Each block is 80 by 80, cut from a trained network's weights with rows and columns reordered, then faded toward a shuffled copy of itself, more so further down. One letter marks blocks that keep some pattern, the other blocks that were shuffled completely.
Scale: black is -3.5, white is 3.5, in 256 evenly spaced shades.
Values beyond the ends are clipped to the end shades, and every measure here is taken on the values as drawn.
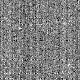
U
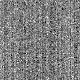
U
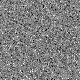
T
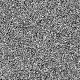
T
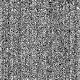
U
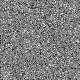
T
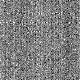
U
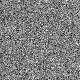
T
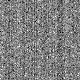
U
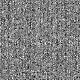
U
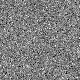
T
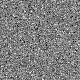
T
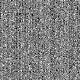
U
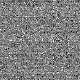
U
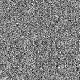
U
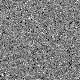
T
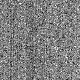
U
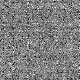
U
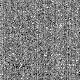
U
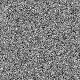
T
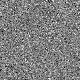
T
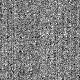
U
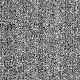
U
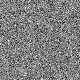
T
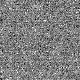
U
